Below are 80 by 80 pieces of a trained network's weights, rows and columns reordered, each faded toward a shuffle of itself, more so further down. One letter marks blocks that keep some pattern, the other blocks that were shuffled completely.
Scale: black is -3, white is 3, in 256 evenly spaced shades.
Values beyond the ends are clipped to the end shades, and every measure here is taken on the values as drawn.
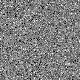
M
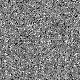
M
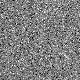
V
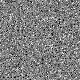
V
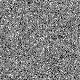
M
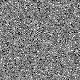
M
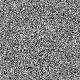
M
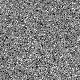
V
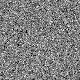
V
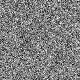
M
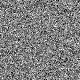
V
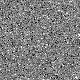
V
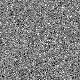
M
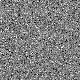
V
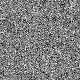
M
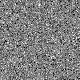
V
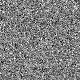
V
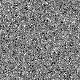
M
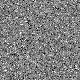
V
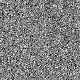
M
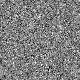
V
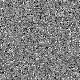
M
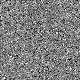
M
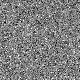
V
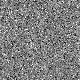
V
